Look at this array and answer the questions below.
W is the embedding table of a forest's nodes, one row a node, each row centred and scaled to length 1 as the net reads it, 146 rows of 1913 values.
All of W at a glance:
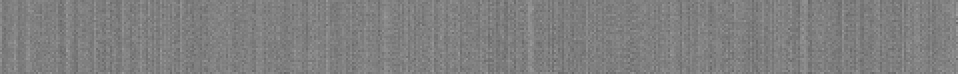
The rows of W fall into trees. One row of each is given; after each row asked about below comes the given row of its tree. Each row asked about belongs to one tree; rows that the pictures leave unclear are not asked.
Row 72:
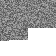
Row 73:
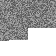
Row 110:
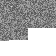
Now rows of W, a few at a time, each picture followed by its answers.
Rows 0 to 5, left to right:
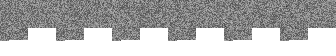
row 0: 72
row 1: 110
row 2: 73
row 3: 72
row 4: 110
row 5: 72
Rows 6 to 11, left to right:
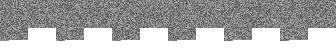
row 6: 72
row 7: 110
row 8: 110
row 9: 72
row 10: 73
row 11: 73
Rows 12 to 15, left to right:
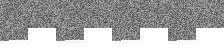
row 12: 110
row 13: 110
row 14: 73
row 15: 72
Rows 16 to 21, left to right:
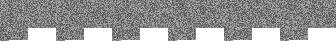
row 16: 72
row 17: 110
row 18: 110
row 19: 73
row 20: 110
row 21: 110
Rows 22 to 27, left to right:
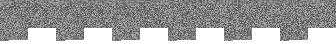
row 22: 73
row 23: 73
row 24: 73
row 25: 110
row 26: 110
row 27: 72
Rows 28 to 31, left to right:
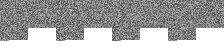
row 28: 72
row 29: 72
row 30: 72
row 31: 110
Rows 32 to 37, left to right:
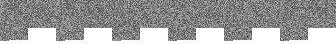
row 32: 110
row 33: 73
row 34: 72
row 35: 110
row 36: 72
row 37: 73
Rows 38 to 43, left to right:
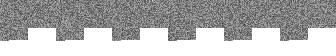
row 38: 110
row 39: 73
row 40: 110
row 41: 72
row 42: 110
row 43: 72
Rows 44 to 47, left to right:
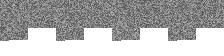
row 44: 72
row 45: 110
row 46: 73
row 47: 73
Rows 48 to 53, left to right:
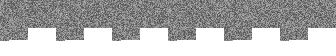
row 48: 73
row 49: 110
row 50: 110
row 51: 110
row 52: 72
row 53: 110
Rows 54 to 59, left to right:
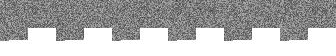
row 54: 73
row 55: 72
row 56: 73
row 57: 73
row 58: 72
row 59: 73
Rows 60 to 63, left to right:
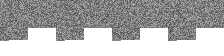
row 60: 72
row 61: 110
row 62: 72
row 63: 72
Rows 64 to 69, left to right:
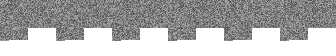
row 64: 110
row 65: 110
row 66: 110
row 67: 73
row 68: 72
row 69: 73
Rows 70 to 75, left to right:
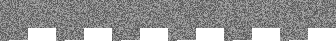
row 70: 72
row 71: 110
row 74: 72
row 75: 73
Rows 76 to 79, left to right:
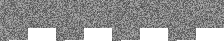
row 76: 73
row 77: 72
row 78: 73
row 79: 72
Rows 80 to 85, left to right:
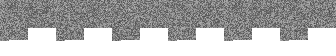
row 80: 73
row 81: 110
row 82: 72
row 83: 110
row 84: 73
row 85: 110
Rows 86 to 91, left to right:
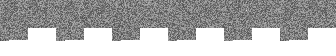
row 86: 73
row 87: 73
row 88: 72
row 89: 110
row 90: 110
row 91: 73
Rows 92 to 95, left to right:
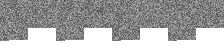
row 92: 73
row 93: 73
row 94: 72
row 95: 110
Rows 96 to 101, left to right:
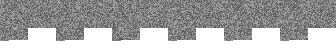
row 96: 110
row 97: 72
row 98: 72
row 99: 110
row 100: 110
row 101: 110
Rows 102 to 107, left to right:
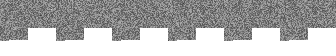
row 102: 110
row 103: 72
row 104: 110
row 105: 73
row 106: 73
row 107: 73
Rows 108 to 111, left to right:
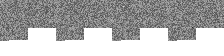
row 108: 73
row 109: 110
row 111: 110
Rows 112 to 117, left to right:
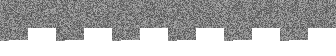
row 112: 110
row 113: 72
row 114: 110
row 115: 110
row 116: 73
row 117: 73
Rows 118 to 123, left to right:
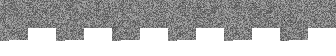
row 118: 73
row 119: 110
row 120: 72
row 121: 73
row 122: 73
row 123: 72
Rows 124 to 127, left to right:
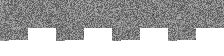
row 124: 110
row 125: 72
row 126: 110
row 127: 110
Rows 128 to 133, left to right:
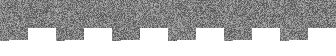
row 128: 73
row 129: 110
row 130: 72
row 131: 73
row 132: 110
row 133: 73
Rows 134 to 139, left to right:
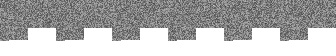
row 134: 110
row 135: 72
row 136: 110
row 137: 110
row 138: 73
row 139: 110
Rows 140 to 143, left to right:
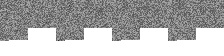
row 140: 110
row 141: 73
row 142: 73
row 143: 73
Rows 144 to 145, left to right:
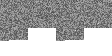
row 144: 110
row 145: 72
